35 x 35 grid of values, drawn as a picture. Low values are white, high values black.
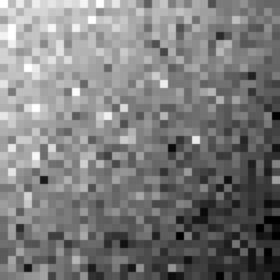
Overall the values sit about 50% of the way up the scale. The ninth with the lowest average is the top left. There are no regular stripes. The bottom right is the ninth with the highest average. No single row or column stands out from its neighbours. The halves do not mirror each other. There is an overall slope up to the bottom right.
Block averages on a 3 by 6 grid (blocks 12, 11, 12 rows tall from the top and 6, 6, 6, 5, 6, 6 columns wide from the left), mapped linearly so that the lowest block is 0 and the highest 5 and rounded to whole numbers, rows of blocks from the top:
0 0 1 2 2 3 | 1 2 2 3 3 4 | 2 3 3 4 4 5
